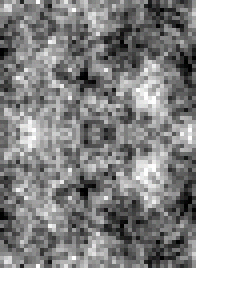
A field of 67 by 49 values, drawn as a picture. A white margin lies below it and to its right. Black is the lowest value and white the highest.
Grain: blotchy. Average level on the scale: 50%. Mirror symmetry: top to bottom. Odd rows or columns: none.
